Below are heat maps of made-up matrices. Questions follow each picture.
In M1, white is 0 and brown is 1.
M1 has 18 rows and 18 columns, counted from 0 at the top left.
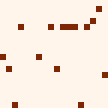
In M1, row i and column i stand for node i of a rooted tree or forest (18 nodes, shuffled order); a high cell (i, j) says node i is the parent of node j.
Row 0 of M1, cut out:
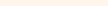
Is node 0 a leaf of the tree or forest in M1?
yes
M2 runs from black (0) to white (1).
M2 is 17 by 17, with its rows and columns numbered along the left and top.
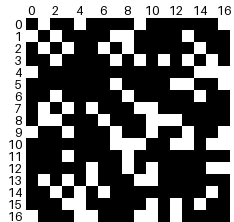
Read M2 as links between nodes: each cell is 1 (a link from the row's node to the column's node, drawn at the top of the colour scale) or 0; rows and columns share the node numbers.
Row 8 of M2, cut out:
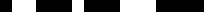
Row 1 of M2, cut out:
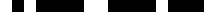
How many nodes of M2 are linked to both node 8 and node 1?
1
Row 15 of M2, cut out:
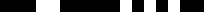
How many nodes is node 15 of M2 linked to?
5
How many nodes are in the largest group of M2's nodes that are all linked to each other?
3
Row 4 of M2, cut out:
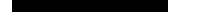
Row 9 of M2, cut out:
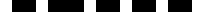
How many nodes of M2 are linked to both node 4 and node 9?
2
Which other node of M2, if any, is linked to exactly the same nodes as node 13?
node 7
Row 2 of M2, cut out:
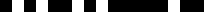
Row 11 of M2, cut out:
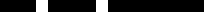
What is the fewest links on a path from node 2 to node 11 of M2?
2
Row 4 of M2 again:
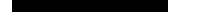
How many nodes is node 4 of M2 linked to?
4
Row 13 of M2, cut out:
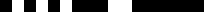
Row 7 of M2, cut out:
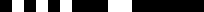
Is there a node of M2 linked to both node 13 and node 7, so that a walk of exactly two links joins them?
yes
